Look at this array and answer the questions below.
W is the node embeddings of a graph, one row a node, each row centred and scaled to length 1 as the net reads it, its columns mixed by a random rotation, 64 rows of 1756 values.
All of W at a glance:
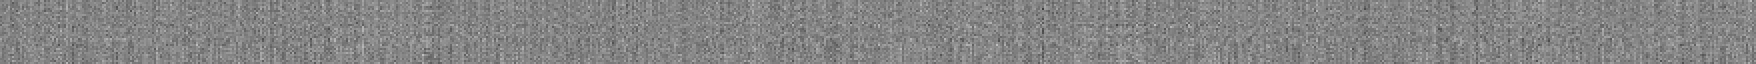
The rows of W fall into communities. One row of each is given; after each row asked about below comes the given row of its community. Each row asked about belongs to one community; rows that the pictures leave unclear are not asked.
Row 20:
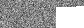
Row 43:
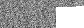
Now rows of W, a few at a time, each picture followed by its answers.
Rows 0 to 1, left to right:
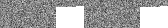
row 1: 43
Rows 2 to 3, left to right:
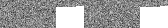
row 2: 43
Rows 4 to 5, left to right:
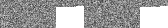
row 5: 20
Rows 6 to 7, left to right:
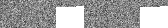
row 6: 20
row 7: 20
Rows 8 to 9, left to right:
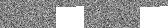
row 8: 20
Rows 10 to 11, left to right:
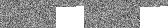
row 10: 43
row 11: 43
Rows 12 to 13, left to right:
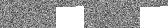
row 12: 43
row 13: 20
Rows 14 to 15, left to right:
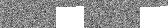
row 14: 20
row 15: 43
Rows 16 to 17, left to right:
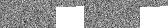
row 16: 20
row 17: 43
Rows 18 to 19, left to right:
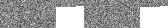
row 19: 20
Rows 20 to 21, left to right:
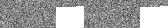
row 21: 43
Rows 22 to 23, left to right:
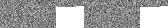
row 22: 20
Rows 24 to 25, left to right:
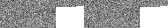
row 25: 43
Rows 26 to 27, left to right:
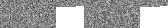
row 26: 43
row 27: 20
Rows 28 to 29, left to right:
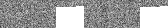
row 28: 43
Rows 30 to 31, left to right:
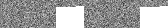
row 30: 20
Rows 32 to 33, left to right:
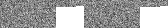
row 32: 43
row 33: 20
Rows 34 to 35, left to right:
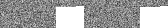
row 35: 20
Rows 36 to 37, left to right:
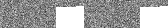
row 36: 20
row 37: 43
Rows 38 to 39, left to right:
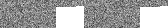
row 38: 43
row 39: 43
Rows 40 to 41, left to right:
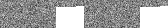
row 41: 43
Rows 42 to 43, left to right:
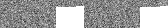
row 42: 20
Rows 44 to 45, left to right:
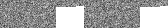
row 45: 43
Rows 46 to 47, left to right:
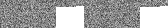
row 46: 43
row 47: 20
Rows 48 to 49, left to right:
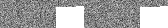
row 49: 20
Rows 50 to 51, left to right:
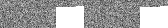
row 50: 43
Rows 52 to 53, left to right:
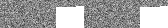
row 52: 20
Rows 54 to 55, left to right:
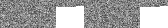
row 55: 20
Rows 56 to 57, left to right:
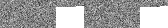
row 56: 20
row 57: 20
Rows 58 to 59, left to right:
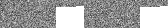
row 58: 20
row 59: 20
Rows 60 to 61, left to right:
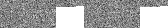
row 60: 43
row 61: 20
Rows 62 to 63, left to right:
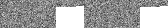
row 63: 20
